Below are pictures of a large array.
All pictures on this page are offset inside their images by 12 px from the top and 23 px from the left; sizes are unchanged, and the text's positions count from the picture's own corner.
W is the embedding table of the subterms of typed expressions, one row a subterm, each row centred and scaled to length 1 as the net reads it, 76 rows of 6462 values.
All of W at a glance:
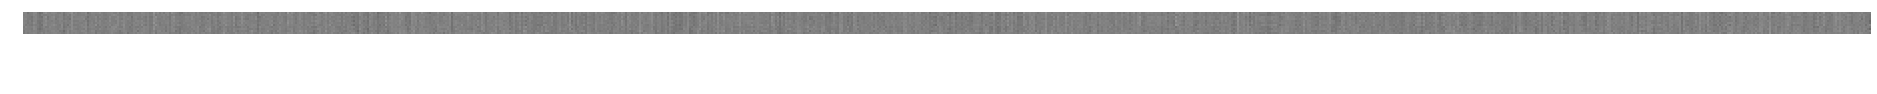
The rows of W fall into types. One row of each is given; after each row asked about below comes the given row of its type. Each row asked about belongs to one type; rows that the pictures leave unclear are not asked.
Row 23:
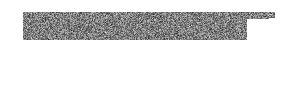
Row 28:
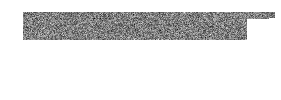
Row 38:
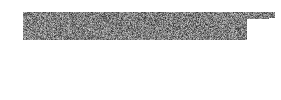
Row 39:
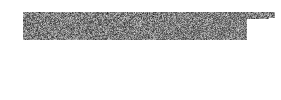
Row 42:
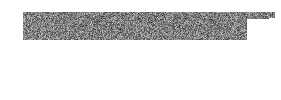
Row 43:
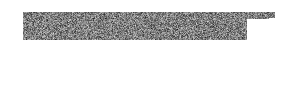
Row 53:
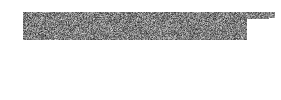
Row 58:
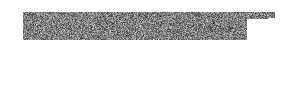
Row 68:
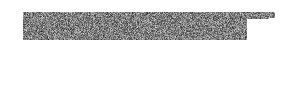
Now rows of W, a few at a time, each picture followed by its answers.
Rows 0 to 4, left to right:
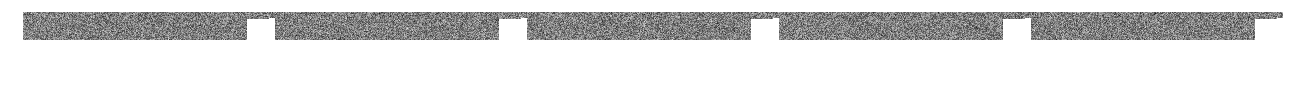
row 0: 38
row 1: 58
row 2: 39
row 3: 42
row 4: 68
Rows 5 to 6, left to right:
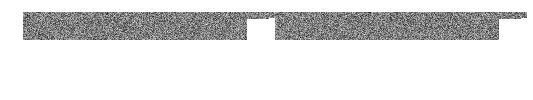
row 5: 39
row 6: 38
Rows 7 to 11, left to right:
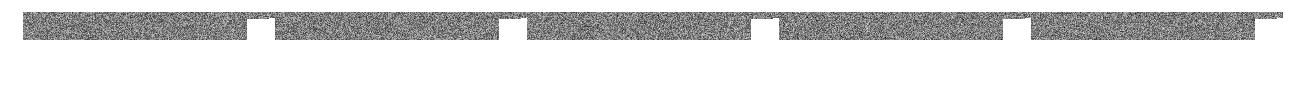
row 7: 38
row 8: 68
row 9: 23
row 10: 43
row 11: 58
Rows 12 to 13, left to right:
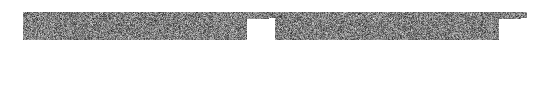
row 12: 28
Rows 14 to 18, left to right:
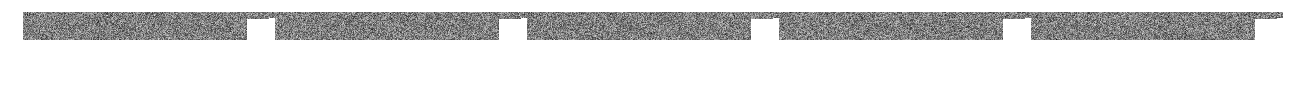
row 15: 42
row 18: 23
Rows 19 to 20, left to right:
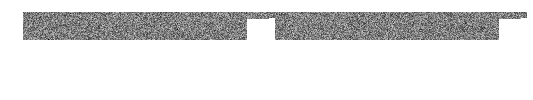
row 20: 58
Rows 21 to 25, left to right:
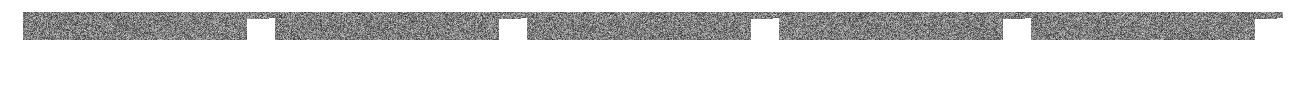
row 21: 28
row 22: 23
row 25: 39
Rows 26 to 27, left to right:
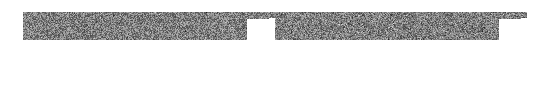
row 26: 38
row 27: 23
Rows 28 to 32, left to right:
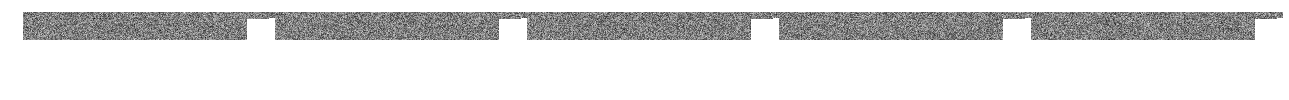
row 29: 38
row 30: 42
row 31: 53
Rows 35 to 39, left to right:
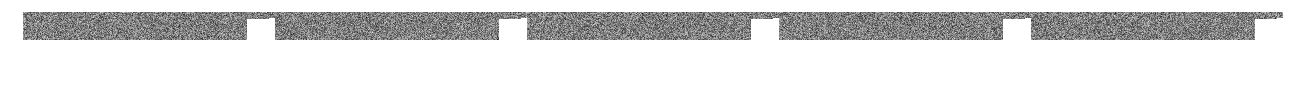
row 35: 43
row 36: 39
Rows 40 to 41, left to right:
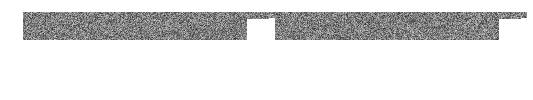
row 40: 53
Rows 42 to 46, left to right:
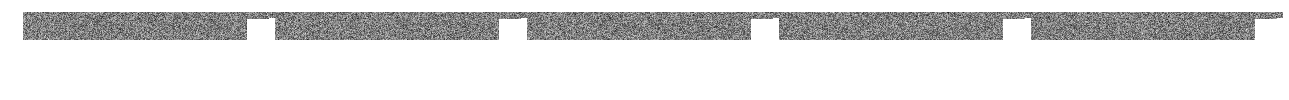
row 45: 58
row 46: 43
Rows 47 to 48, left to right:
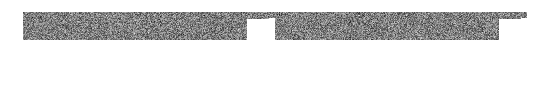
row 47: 43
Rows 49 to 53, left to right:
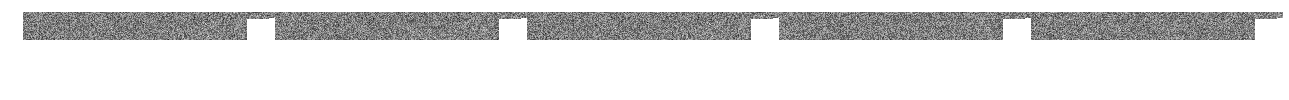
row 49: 23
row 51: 23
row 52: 38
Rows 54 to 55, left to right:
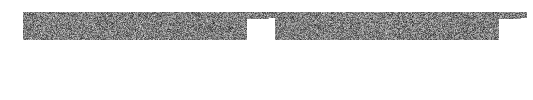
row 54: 58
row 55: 43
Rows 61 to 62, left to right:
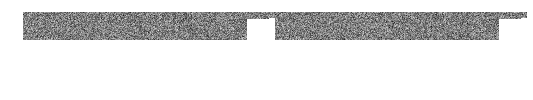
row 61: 53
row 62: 43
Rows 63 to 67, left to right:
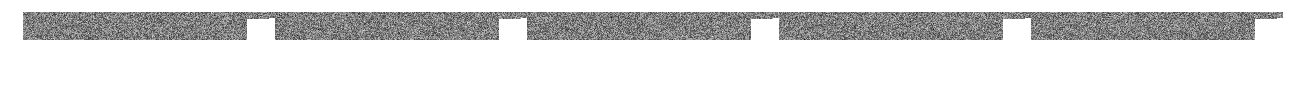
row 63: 38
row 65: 68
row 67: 53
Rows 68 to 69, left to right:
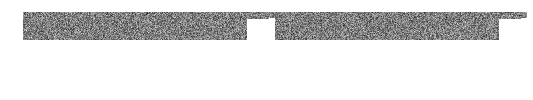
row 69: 23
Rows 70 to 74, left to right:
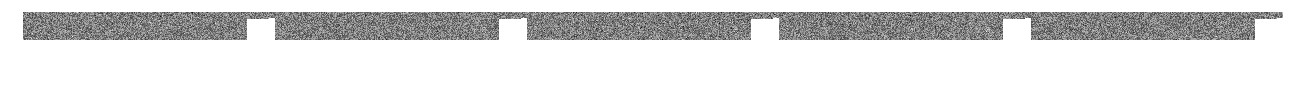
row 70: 58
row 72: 39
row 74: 68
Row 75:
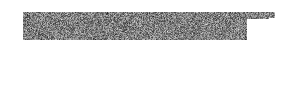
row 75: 39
